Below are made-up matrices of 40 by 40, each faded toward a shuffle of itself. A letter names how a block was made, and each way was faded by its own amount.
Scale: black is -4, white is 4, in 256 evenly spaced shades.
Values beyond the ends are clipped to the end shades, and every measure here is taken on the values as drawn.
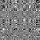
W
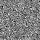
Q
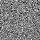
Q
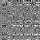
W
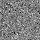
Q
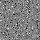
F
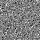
Q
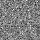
Q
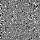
F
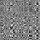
W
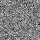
Q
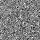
Q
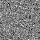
Q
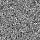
Q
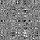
W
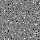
F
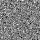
Q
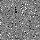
F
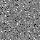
F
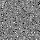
F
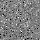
F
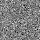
Q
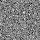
Q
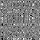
W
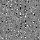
F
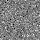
Q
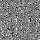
F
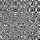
W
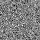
Q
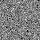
Q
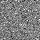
Q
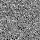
Q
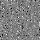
F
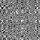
W
